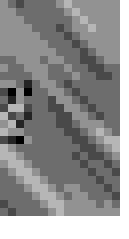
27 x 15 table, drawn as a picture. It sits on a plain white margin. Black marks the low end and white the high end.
The grain runs diagonally down to the right. There is no overall slope. In the middle left lies a patch that is rougher than the rest. On average the colour sits 50% of the way up the scale. The middle left is the roughest part.
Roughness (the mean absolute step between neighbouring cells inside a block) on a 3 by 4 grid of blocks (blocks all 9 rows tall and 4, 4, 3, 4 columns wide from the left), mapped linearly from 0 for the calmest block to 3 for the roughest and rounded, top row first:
0 0 1 0 | 3 0 1 0 | 1 0 0 1
